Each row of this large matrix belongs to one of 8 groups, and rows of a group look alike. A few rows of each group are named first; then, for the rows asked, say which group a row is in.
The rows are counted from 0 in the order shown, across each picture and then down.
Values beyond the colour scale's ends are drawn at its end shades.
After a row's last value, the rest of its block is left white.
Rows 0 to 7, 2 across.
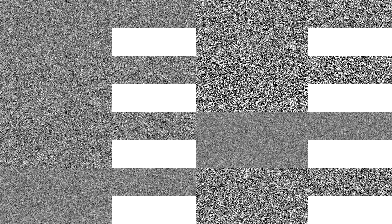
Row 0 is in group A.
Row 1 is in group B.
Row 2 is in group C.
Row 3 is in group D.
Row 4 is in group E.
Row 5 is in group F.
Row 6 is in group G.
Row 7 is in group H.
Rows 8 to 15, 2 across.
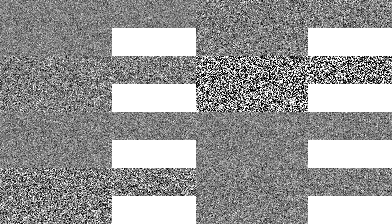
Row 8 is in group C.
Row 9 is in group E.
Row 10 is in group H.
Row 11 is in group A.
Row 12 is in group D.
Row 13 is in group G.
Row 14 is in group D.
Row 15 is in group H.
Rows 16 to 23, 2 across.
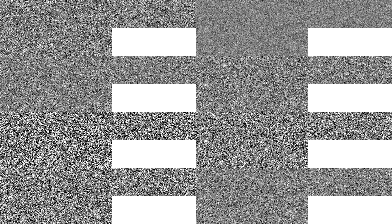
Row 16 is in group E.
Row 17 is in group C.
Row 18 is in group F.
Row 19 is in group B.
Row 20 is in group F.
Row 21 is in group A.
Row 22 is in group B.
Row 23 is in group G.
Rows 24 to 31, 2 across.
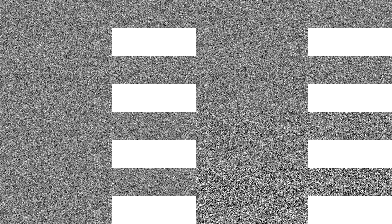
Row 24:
H
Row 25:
D
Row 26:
A
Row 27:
A
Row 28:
D
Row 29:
G
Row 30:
D
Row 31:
G
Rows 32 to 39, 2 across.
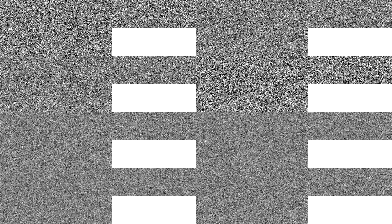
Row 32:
B
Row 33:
D
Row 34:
F
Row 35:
G
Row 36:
G
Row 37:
B
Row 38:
H
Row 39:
D
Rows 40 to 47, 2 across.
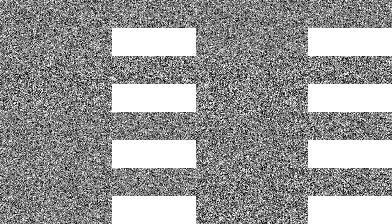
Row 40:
G
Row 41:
G
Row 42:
H
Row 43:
C
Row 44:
B
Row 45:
E
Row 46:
B
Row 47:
E
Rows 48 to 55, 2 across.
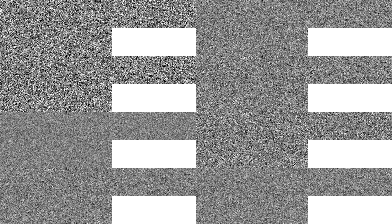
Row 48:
G
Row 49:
H
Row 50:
H
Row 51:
E
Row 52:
A
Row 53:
F
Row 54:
E
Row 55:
H
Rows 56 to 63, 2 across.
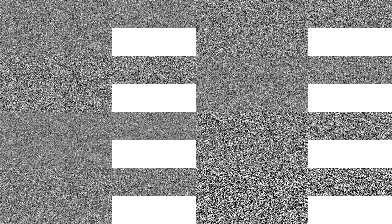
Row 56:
C
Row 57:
A
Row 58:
C
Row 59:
G
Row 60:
C
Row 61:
D
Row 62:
F
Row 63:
D
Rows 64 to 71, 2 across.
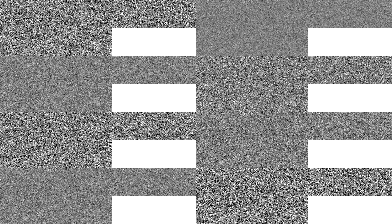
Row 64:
G
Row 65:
E
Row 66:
B
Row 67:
B
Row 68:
D
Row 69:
E
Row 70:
E
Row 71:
G
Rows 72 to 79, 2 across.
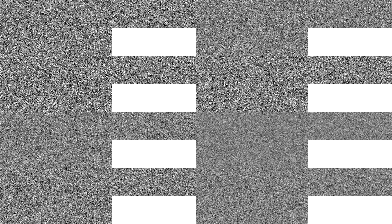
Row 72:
H
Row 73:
F
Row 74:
F
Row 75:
C
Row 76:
E
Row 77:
B
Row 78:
A
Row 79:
D
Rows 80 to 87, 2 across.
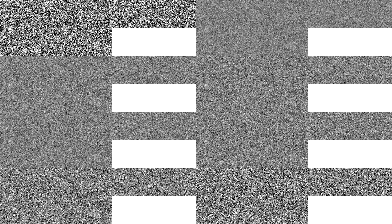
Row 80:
A
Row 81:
C
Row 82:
C
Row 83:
B
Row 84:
A
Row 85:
A
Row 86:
C
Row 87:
F
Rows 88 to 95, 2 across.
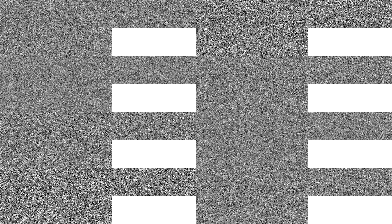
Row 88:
H
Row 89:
A
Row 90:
C
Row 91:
A
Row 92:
F
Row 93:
B
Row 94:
F
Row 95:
G
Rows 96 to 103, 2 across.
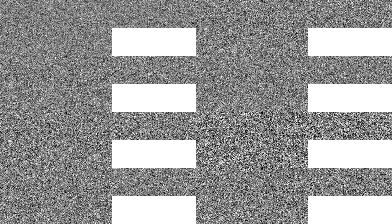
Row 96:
H
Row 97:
A
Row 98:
C
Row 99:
F
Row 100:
A
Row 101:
E
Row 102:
B
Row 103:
E
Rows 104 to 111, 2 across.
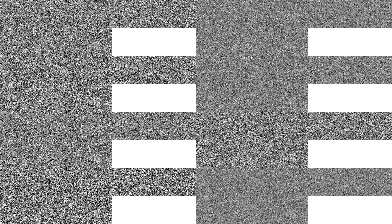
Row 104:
A
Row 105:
F
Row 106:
C
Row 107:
E
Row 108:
C
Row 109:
B
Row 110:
A
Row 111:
C
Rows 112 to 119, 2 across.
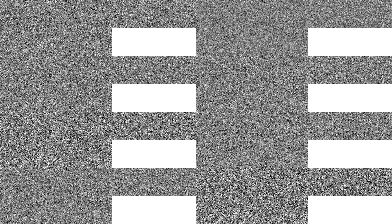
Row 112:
E
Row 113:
A
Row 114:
F
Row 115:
A
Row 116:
F
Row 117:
G
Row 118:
A
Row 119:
F
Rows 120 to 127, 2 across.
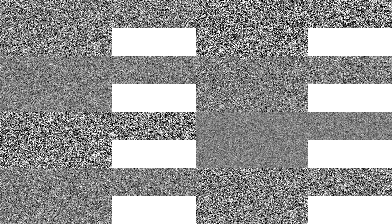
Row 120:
D
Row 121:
E
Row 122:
G
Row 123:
E
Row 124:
H
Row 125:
H
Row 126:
F
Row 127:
D
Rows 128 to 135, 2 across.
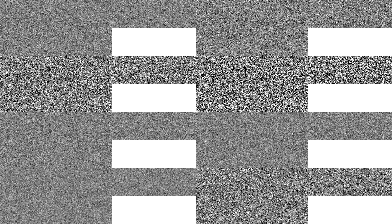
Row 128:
H
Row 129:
G
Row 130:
A
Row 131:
A
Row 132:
B
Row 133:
A
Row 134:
C
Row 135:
E
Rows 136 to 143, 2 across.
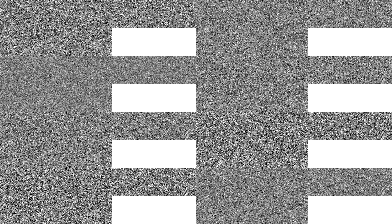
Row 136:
G
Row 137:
C
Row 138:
F
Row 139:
G
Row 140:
D
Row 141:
F
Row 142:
B
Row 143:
D
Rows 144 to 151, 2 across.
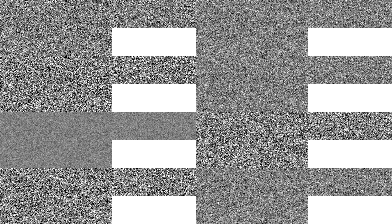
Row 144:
E
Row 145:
G
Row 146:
A
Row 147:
A
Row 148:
G
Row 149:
C
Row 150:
G
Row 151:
G
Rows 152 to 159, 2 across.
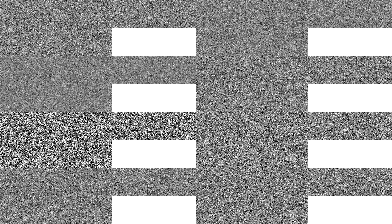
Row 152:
C
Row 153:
B
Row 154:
F
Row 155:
H
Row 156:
F
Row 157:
C
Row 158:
E
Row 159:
D
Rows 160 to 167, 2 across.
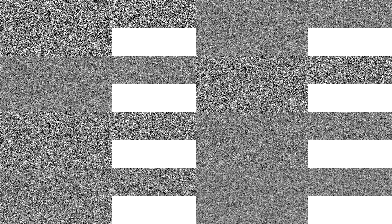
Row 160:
A
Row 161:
G
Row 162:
G
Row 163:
A
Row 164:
A
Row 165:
E
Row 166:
H
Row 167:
G
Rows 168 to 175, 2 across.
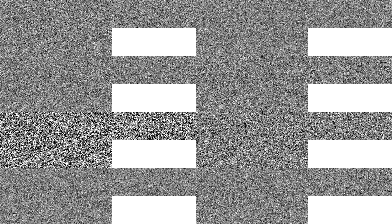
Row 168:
D
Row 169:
B
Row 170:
F
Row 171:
E
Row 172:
G
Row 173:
A
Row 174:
C
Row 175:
H
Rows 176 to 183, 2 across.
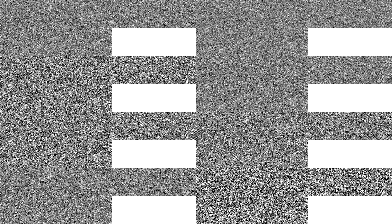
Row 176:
H
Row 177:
D
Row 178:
A
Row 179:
D
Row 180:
D
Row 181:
H
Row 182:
H
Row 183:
G
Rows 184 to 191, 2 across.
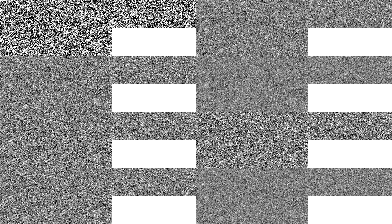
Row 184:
G
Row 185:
A
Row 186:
A
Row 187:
C
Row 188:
D
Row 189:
D
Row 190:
D
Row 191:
A
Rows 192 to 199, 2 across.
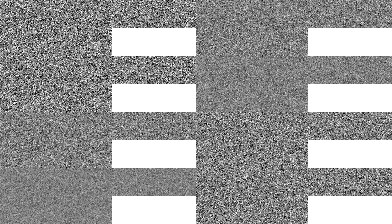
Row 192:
D
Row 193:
H
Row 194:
G
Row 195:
C
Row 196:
G
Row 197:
D
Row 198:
G
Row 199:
H
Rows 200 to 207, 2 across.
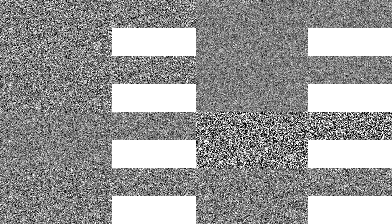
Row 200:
D
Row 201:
E
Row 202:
A
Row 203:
H
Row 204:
B
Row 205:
A
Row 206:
B
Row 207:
C
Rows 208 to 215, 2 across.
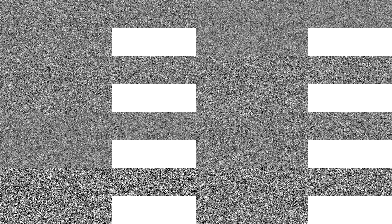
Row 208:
F
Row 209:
C
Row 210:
A
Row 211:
G
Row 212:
E
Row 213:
E
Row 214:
H
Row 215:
A
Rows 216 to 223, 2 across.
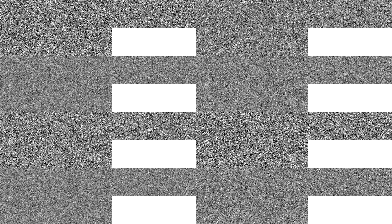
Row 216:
F
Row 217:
E
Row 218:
A
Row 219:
C
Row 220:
C
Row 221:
D
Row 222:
B
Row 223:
F
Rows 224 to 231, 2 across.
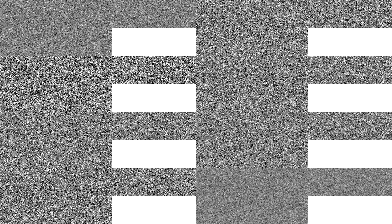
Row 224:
D
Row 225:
H
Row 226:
G
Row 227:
B
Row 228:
B
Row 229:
D
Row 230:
E
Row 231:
D
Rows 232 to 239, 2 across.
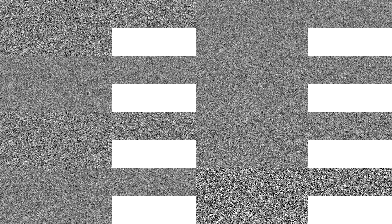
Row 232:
E
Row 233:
E
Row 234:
C
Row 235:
F
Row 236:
D
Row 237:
H
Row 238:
E
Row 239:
F
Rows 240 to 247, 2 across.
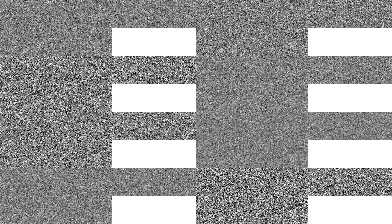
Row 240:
E
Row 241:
A
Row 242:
G
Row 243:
G
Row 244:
D
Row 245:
D
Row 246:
F
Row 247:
D
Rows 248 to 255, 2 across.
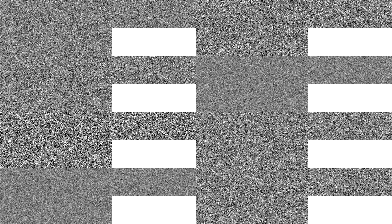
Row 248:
C
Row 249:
E
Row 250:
C
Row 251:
D
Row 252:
A
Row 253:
B
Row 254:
A
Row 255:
G
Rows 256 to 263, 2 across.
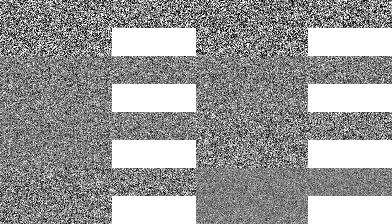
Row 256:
F
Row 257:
E
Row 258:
B
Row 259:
A
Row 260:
A
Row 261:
C
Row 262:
H
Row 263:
F
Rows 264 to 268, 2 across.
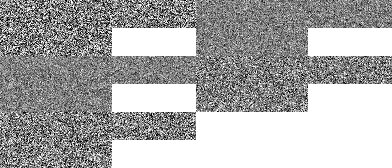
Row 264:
B
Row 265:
H
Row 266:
C
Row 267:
F
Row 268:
C
